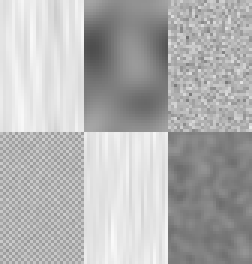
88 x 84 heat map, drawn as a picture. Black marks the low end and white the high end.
It is made of 2 by 3 panels. Panel 1,1: very high, streaked downward, faint in contrast. Panel 1,2: middling, smooth. Panel 1,3: high, fine-grained. Panel 2,1: high, checkered. Panel 2,2: very high, streaked downward, faint in contrast. Panel 2,3: middling, blotchy, faint in contrast.
